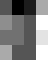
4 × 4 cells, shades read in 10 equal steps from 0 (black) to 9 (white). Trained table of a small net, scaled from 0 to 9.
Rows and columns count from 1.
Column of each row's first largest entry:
4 4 4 4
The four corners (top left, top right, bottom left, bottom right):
3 6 6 9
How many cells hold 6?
2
